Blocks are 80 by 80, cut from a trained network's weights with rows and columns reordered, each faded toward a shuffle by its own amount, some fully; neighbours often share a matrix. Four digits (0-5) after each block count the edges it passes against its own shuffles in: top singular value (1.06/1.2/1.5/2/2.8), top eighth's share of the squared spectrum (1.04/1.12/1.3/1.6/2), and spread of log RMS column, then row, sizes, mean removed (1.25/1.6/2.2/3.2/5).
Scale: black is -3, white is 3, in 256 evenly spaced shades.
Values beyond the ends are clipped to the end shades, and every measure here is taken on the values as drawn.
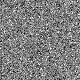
1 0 0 0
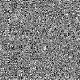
3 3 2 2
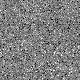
0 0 0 0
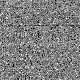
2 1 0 0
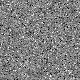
0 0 0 0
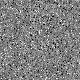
0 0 0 0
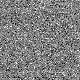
1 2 0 0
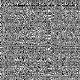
3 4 3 2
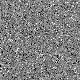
0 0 0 0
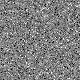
0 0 0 0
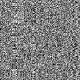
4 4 2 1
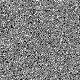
2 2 1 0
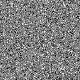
2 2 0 0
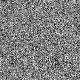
3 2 1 1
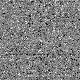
1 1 0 0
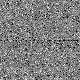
2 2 0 0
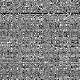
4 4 3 2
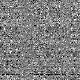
3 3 2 2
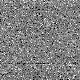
1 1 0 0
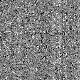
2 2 1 1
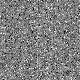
0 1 0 0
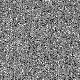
1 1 0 0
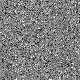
1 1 0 0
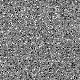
1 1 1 0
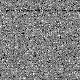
2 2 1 1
